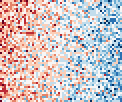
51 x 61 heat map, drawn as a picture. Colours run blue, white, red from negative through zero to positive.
No single row or column stands out from its neighbours. The ninth with the highest average is the top left. Values rise toward the left. The texture is fine-grained noise. There are no regular stripes. On average the colour sits 50% of the way up the scale.
